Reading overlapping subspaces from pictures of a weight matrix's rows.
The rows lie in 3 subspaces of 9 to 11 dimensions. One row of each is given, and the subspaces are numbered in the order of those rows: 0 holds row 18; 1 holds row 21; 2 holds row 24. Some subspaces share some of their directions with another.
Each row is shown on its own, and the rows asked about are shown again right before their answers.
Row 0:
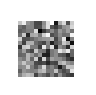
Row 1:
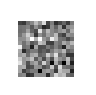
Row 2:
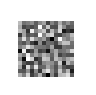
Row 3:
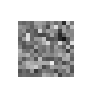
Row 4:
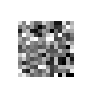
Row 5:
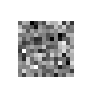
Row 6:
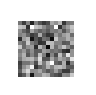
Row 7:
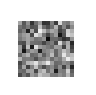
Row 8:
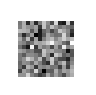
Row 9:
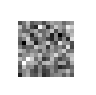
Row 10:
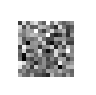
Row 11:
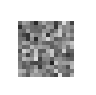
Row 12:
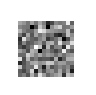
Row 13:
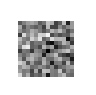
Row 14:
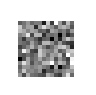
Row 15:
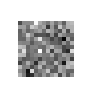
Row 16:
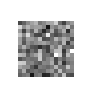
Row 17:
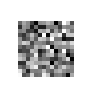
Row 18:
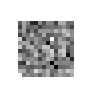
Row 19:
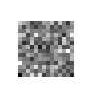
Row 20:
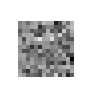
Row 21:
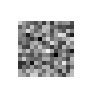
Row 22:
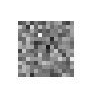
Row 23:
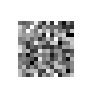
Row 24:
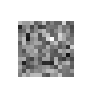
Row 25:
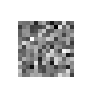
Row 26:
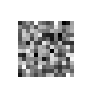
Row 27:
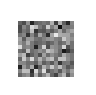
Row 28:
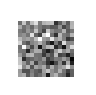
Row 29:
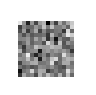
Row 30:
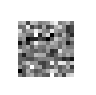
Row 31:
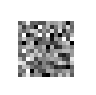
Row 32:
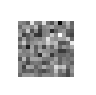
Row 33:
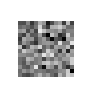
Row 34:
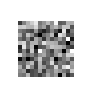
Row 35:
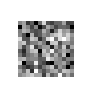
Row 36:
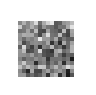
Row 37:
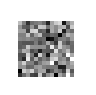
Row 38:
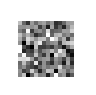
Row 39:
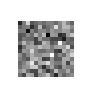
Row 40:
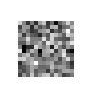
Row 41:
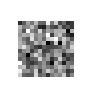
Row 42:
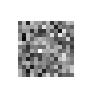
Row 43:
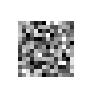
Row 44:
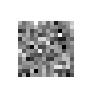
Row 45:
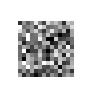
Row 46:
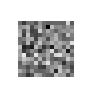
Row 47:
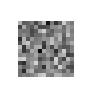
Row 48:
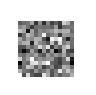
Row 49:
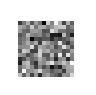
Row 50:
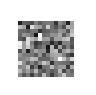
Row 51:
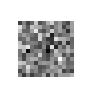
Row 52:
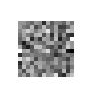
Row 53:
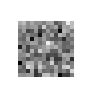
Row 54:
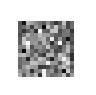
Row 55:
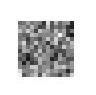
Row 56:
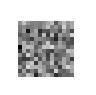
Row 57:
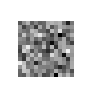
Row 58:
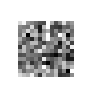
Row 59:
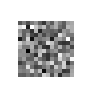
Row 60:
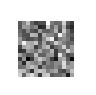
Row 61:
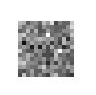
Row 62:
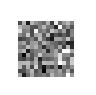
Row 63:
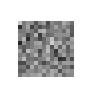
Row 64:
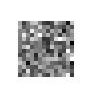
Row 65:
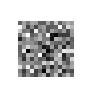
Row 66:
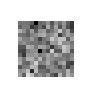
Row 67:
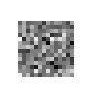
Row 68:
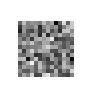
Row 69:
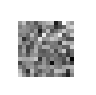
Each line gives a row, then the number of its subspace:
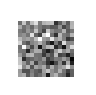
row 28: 2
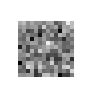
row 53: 1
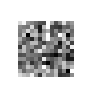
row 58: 1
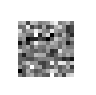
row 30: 2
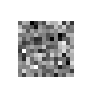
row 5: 0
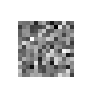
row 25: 2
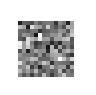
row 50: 2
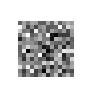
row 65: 2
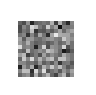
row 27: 2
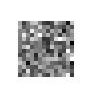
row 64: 0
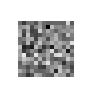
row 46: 1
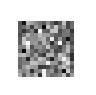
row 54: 0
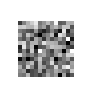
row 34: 1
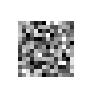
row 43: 1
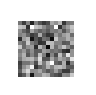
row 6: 2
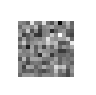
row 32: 0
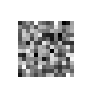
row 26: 1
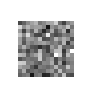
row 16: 1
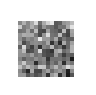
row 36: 0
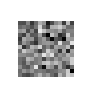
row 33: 0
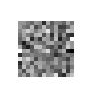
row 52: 1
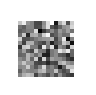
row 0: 1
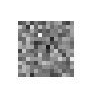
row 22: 2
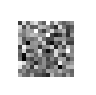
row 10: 2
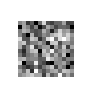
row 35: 0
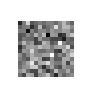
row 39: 1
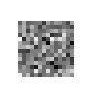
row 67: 0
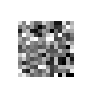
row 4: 2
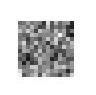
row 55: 1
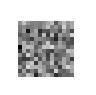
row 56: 1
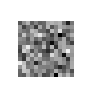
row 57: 1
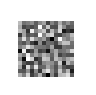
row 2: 1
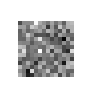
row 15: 0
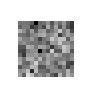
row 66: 0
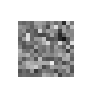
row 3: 0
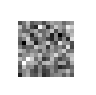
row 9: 1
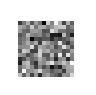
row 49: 0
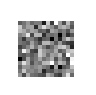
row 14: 2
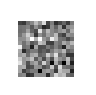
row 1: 1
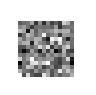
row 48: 0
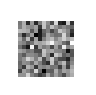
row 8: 0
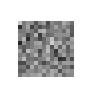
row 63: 2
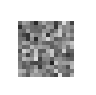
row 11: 0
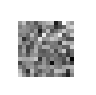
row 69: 0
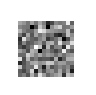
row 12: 2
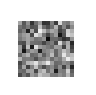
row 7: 0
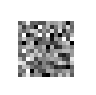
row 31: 1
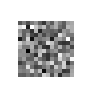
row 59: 2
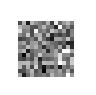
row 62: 2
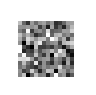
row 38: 1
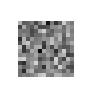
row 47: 2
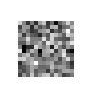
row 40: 0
